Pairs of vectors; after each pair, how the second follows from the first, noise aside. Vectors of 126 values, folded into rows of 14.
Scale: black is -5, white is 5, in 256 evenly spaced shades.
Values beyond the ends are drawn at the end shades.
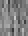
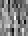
scaled up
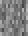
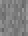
shrunk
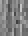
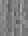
shrunk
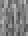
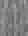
shrunk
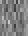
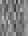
copied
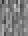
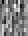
scaled up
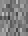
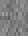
shrunk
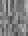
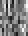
scaled up
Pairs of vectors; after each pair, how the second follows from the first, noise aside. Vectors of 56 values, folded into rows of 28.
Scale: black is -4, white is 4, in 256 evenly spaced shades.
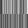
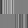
partly zeroed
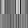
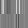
partly zeroed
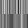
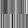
wrapped around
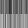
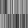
wrapped around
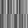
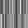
wrapped around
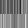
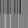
partly zeroed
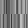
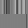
partly zeroed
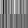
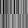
sign-scrambled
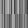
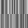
sign-scrambled
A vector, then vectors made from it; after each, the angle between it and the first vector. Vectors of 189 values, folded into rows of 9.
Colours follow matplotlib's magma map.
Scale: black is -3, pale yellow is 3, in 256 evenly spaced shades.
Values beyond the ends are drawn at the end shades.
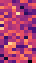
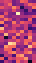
nearly parallel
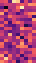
partly opposed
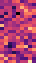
nearly opposite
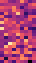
nearly parallel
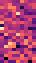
nearly parallel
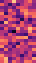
partly opposed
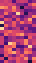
nearly parallel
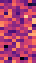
partly opposed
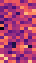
nearly opposite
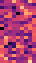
nearly opposite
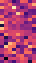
nearly parallel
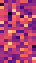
partly aligned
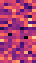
orthogonal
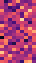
partly opposed
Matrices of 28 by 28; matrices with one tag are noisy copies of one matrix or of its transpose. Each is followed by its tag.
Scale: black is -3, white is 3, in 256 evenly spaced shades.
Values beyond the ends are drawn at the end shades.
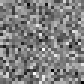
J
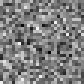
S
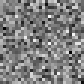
J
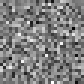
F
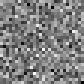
J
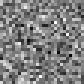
S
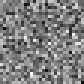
J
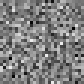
F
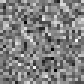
S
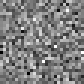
F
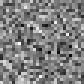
S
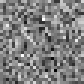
S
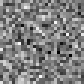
S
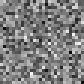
J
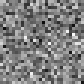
J
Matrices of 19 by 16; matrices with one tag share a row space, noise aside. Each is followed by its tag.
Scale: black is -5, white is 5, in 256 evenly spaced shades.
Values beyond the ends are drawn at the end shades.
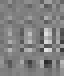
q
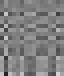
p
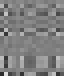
p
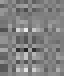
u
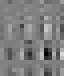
q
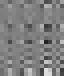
q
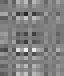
u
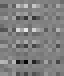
u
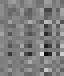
q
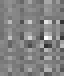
q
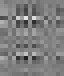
u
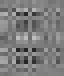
u
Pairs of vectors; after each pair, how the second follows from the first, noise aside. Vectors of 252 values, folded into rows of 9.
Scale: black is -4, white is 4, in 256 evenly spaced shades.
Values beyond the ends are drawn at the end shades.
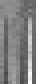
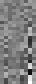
sign-scrambled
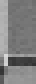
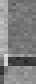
copied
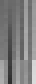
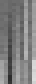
copied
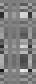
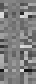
sign-scrambled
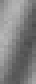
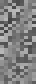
sign-scrambled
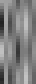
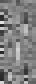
sign-scrambled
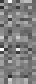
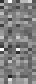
copied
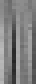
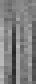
copied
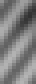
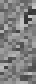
sign-scrambled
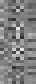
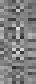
copied
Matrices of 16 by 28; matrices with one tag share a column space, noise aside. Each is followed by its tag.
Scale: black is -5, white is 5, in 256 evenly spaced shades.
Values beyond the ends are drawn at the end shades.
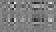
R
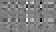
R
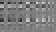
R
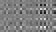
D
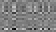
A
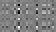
D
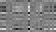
A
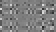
D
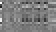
R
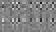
R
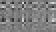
R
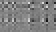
R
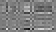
A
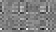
A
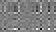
A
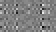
D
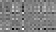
A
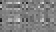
R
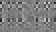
R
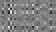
D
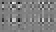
R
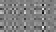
D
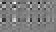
R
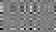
A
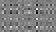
D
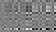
A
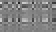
R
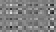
D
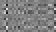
D
